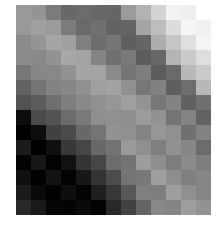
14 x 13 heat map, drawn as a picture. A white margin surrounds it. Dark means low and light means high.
Ninth with the highest average: top right. Slope: up to the top right. Grain: diagonal, down to the right.
